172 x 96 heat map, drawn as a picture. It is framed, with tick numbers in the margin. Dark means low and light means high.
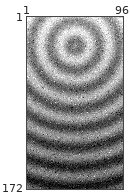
Average level on the scale: 50%. Slope: up to the top. Rings: centred on the top middle.
